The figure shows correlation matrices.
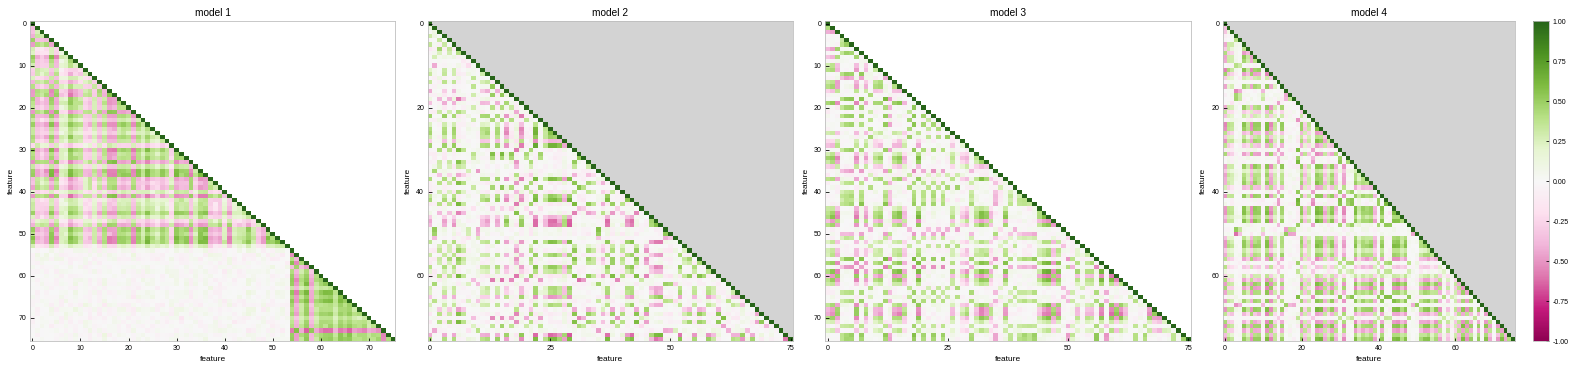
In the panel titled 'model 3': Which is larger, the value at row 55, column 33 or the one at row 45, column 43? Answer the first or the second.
the first
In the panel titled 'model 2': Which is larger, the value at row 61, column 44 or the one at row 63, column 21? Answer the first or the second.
the first
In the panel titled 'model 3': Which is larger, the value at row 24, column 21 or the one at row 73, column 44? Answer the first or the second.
the second
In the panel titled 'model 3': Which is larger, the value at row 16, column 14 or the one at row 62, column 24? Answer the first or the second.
the second
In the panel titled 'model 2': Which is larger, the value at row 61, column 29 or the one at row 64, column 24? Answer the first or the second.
the second
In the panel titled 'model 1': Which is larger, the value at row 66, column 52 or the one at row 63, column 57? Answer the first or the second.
the second
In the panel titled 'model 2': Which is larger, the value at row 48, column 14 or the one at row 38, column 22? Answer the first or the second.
the second
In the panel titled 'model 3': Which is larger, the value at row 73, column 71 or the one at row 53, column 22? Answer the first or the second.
the first
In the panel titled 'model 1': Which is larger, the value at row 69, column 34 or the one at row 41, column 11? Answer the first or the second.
the second
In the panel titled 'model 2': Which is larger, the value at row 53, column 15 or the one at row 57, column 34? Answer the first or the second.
the second
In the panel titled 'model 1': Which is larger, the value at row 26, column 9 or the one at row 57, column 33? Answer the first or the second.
the first
